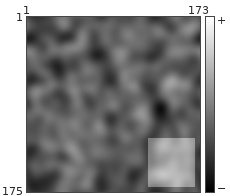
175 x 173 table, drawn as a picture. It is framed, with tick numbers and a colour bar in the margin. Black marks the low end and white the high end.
Mirror symmetry: none. Roughest part: bottom right. Ninth with the highest average: bottom right. Odd patch: higher, in the bottom right.
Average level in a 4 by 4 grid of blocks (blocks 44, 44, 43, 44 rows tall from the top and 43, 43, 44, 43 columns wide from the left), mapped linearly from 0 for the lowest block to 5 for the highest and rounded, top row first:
0111 / 0111 / 1211 / 0115
